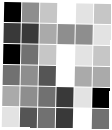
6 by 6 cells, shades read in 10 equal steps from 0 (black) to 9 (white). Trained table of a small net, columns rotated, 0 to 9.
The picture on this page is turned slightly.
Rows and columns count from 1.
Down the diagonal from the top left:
0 2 7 9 8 4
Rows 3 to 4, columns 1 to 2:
0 4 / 4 5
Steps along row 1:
up up up down down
